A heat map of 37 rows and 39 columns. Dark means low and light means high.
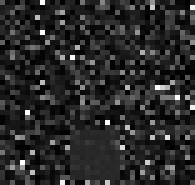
Grain: fine. Histogram: skewed, a long tail of high values. Seam: none. Stripes: none. Odd patch: calmer, in the bottom middle. Slope: none. Calmest part: bottom middle.
